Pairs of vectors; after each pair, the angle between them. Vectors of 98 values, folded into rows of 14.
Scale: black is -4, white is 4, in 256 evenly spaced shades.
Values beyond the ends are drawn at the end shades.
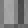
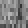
partly aligned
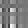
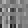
nearly opposite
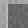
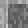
nearly parallel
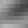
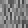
orthogonal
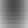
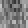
partly aligned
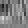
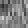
nearly parallel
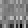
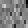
orthogonal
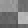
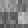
nearly parallel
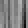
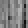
nearly parallel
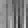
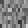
orthogonal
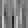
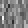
partly aligned
